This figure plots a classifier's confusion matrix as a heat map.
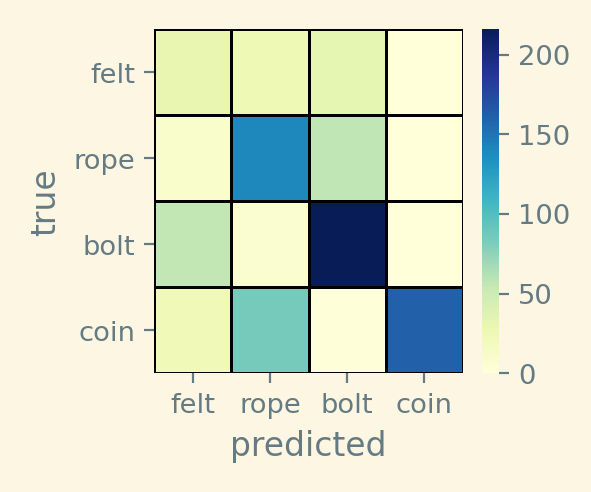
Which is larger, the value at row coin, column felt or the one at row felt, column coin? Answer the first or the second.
the first
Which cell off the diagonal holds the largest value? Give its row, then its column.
coin, rope
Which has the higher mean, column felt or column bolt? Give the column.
bolt
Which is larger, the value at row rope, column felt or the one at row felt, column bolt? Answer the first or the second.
the second
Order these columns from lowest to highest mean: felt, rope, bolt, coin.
felt, coin, rope, bolt
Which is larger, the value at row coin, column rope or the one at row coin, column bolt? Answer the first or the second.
the first
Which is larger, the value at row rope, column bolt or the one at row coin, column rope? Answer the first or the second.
the second
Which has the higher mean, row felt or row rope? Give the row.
rope
